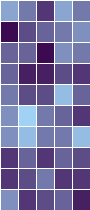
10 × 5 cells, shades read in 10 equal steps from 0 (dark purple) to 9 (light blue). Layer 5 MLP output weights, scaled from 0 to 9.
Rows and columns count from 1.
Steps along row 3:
same down up down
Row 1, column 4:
7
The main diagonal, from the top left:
7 3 0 3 4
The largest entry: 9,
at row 6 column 2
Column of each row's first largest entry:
1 5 4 1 4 2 2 2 3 1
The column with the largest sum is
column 4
